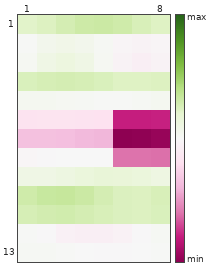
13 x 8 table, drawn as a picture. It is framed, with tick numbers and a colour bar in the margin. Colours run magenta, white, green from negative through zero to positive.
Grain: streaks across. Ninth with the lowest average: middle right. Roughest part: middle right. Odd patch: lower, in the middle right. Lone odd cells: none.
